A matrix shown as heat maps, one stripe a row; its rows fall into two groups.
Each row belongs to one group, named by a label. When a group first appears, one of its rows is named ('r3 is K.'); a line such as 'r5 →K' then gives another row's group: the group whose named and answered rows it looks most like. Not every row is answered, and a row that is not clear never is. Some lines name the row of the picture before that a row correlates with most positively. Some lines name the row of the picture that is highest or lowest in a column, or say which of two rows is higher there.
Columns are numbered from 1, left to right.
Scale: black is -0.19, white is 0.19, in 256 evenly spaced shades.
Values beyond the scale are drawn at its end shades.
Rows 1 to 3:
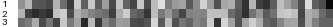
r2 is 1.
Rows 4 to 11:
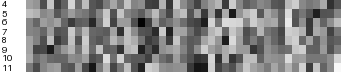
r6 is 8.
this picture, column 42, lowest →5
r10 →8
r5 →8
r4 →1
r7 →1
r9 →1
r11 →8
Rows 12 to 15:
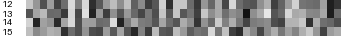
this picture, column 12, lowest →13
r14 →1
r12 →1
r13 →1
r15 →8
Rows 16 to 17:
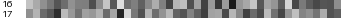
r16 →8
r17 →1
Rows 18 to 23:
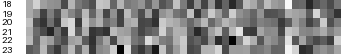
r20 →1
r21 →1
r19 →1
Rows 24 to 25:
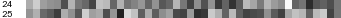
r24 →8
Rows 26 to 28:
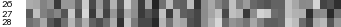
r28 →1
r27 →1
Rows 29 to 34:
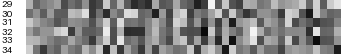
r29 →8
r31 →8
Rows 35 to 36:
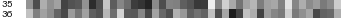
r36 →8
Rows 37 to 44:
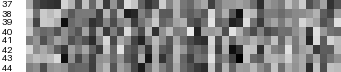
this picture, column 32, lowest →40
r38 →8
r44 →8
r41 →8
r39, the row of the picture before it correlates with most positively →36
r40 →1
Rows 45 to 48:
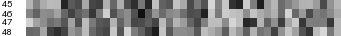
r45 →8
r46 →8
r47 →1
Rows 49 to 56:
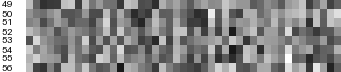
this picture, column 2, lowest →56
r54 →8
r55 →8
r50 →8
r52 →8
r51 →8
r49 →1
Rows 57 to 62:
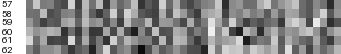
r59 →1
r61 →1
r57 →1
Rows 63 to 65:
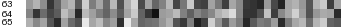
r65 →1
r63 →1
